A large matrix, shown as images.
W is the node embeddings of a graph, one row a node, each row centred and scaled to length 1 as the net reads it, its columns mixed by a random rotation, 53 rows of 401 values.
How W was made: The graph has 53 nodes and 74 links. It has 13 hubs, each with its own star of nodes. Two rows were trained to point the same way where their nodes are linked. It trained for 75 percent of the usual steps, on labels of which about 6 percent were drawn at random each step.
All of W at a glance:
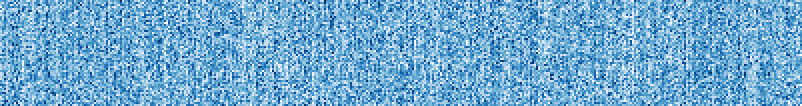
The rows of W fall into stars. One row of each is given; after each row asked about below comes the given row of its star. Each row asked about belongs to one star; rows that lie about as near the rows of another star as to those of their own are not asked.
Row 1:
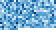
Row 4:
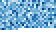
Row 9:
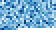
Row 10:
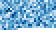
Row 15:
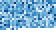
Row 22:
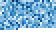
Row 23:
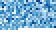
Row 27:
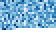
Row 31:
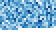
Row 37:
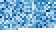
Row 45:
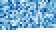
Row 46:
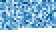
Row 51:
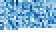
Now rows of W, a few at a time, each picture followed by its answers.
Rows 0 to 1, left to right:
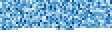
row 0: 10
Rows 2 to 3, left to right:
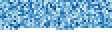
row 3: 4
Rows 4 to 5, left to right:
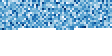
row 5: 37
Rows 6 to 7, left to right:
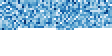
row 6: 9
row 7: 15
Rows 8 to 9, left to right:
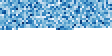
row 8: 46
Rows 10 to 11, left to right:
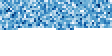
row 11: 9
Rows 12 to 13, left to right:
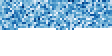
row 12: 31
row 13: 22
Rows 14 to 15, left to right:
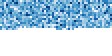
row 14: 51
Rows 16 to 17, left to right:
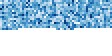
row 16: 46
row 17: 51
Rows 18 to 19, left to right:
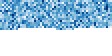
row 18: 22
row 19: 10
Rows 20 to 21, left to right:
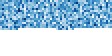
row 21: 27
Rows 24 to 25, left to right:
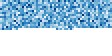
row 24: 46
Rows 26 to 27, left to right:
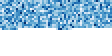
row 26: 31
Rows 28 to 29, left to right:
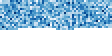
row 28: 15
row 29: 51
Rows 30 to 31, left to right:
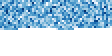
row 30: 15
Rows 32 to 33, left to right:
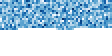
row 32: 45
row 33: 23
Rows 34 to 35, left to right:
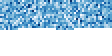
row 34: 45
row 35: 10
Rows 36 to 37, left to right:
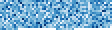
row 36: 37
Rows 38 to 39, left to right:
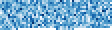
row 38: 27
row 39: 51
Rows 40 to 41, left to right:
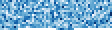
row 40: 1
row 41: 37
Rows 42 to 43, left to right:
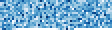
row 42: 10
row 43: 27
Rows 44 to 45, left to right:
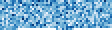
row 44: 37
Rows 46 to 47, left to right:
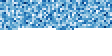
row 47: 46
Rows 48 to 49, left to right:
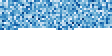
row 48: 22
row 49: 4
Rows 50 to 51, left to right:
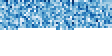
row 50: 45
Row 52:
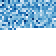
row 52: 9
